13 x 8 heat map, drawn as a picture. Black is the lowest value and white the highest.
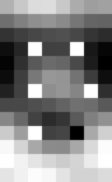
No regular stripes run through it. On average the colour sits 50% of the way up the scale. Six lone cells stand out: five far higher and one far lower than their neighbours. The bottom left is the ninth with the highest average.
